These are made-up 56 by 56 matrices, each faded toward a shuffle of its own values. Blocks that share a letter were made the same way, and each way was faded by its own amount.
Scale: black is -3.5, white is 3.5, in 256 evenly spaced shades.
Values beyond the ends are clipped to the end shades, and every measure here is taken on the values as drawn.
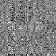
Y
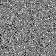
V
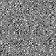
Y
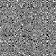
Y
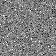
V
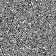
V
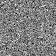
V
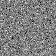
V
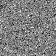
V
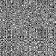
Y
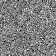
V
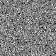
V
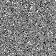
V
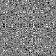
Y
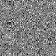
Y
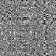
Y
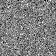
V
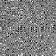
Y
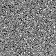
V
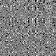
Y
